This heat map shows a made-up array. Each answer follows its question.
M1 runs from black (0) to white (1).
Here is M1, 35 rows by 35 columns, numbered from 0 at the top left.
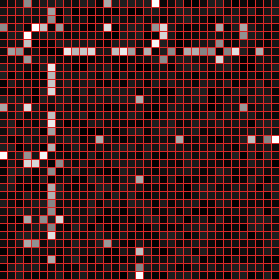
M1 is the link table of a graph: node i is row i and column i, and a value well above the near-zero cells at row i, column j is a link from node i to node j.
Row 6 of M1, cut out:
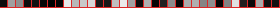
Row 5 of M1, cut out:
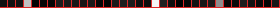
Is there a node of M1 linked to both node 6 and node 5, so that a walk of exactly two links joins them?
no
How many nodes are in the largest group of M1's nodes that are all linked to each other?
3
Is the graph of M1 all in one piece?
no
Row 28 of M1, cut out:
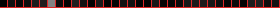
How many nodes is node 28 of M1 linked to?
1
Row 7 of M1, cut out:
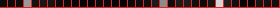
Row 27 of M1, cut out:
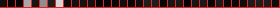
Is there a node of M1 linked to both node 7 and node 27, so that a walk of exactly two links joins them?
yes
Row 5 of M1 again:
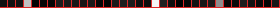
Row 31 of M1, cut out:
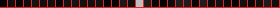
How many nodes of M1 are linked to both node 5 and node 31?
0
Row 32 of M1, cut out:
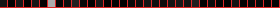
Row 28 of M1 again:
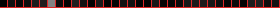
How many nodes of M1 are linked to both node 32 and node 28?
1
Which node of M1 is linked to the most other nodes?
node 6
